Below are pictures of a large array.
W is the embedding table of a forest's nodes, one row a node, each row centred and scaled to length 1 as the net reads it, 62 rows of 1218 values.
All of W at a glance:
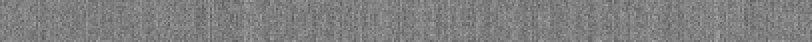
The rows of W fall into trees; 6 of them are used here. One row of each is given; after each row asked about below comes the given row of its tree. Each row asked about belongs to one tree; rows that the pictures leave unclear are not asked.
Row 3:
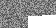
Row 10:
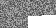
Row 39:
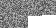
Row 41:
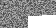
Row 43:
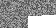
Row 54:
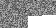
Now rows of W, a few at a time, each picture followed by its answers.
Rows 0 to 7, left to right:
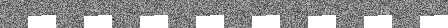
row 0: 43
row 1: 3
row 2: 39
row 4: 41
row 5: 39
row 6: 10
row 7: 3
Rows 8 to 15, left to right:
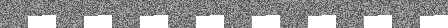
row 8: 3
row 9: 43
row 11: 3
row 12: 10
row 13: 41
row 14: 10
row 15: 10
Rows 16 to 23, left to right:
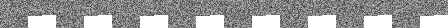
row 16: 3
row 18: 3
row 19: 54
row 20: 41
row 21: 54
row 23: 41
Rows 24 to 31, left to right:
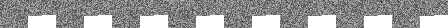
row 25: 41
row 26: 41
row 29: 54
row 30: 43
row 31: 54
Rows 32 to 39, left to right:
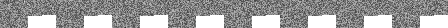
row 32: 54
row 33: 41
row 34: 3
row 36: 10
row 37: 41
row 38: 41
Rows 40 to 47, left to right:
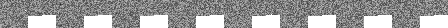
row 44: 43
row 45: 3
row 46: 10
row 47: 54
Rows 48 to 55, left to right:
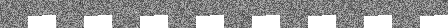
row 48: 54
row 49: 43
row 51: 3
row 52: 41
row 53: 3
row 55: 3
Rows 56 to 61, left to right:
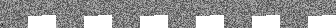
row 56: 41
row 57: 3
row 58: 39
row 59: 54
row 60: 39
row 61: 41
